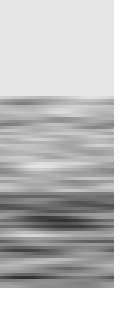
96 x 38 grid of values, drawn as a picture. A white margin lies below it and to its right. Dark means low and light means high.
The table splits into 3 rows of 1 panel. Panel 1,1: very high, flat. Panel 2,1: high, streaked across. Panel 3,1: middling, streaked across, strong in contrast.
